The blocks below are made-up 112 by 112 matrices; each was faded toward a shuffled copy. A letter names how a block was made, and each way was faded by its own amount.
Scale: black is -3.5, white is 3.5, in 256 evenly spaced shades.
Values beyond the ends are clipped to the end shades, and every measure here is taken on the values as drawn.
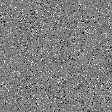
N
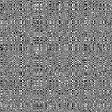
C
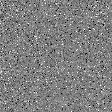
N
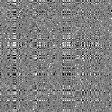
C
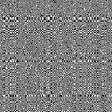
C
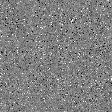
N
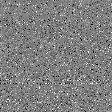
N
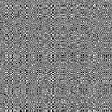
C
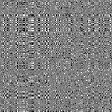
C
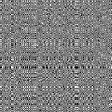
C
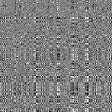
C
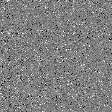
N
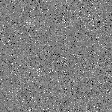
N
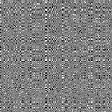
C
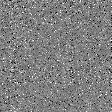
N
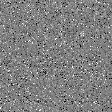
N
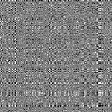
C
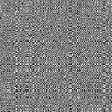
C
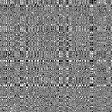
C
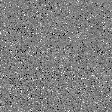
N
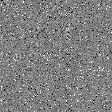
N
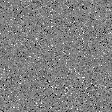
N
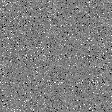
N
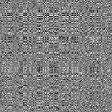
C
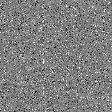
N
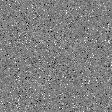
N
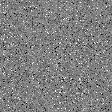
N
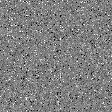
N
